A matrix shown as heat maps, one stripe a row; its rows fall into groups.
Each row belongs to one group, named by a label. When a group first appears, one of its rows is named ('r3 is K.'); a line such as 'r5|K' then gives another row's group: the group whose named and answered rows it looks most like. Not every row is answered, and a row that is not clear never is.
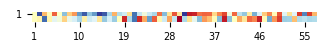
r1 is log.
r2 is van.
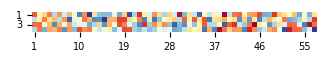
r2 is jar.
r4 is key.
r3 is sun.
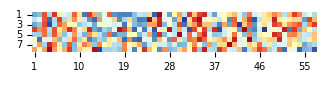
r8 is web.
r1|log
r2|log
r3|log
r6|log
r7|key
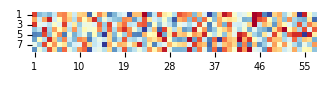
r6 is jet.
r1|van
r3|sun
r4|jar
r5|log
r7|jar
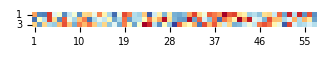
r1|key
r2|jet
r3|web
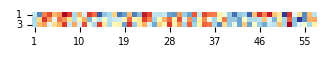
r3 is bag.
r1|web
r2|bag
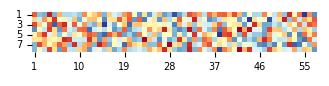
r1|key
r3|sun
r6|web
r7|bag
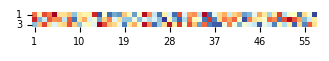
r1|web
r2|key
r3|bag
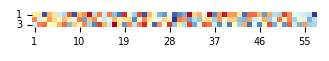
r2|web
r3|bag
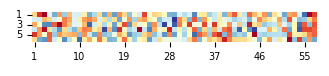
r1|sun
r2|web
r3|van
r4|jar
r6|key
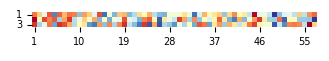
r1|sun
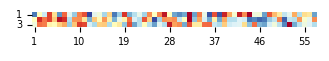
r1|jet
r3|bag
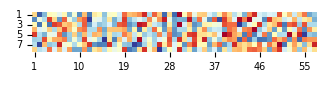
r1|van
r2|jet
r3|van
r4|sun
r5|key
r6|jar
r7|log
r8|van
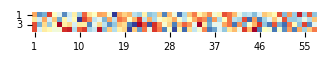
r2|jar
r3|van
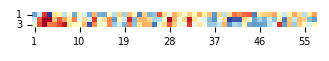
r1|log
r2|bag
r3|bag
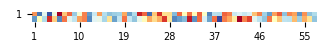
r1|van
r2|jet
